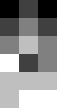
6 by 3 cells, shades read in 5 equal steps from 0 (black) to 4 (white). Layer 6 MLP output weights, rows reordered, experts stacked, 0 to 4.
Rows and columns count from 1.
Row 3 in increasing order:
2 2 3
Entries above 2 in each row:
0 0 1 1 3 3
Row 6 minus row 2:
2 2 3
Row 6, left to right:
3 4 4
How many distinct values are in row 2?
2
